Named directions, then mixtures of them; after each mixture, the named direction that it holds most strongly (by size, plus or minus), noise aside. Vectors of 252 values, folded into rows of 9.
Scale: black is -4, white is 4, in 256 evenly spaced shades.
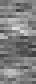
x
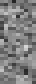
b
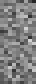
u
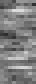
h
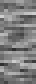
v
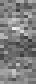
x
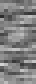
v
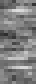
h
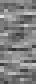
v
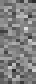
u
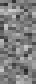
b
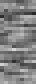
v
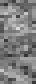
b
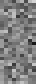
u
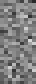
u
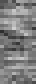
h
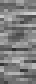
v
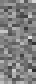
u
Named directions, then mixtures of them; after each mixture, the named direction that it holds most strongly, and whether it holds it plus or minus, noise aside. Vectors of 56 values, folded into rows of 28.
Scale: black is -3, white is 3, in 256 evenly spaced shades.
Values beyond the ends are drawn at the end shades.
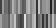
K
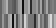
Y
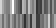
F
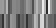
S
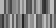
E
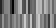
F, minus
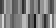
E, minus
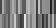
K, plus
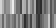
F, plus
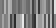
K, minus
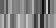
S, minus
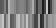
S, minus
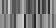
K, minus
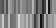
S, minus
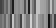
F, minus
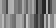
S, minus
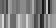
S, minus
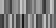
E, plus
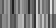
K, minus
